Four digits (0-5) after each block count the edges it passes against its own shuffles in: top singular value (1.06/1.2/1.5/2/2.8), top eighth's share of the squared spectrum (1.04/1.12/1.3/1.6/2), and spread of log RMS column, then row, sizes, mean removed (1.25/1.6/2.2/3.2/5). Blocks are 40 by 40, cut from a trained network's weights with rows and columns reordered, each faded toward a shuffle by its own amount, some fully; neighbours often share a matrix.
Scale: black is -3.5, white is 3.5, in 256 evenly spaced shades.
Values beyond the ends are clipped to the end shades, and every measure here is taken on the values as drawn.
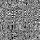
3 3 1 1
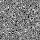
0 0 0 0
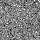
0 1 0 0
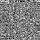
3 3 0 1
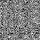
3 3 0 1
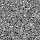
0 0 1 0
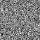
2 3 0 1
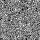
0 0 0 0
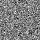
1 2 0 0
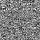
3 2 0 1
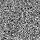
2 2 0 0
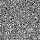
2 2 0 0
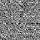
3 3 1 2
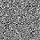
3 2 0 1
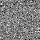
0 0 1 0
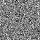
1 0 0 0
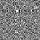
3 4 2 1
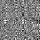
3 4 2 1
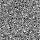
0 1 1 0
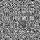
3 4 0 1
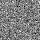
0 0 0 0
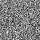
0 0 0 0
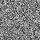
1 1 0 0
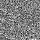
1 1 0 0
